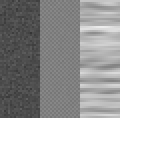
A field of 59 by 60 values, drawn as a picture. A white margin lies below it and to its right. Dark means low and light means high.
The table splits into one row of 3 panels. Panel 1,1: low, fine-grained, faint in contrast. Panel 1,2: middling, checkered, faint in contrast. Panel 1,3: high, streaked across.
